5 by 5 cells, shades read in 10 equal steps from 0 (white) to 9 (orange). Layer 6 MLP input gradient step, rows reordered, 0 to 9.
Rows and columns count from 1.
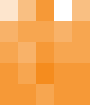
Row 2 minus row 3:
-1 1 -1 -1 0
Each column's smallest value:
2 5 7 0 5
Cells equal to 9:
1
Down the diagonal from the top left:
2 7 8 8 8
